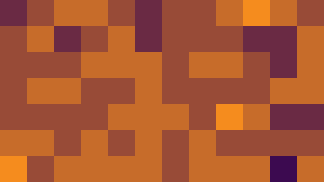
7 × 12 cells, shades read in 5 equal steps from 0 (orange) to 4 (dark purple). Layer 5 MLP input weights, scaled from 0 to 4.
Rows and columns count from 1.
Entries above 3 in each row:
0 0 0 0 0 0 1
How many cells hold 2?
36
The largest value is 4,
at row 7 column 11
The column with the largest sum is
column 11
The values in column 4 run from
1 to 2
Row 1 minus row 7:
3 0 0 0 1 2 0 1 0 -1 -3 1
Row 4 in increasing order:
1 1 1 1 1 2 2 2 2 2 2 2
